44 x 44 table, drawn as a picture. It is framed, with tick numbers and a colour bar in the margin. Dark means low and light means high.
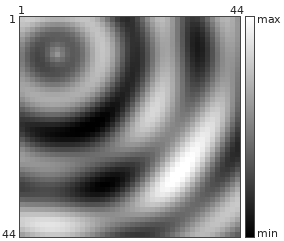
No lone cell stands out from its neighbours. Concentric rings centre on the top left. Neither half mirrors the other. The ninth with the lowest average is the middle left.
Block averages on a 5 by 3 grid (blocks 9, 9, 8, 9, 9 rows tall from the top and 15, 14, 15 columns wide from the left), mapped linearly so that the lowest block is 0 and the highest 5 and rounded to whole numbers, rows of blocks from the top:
4 3 3 / 4 3 3 / 0 3 5 / 2 2 5 / 5 3 4
